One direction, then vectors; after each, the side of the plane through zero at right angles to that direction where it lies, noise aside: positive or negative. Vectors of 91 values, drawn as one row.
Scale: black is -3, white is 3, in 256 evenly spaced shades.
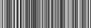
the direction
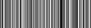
positive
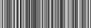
positive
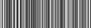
positive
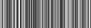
positive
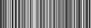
negative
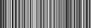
negative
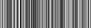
positive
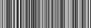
positive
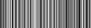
negative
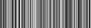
negative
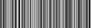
negative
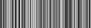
negative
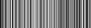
negative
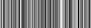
negative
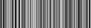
negative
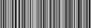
negative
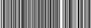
negative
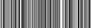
negative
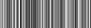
positive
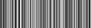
negative
